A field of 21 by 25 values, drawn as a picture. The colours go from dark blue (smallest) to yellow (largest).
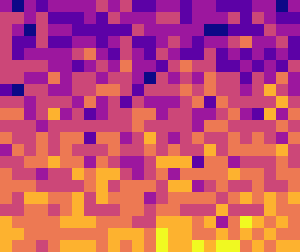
On average the colour sits 50% of the way up the scale. There is an overall slope up to the bottom. No regular stripes run through it. The grain is fine, like static.
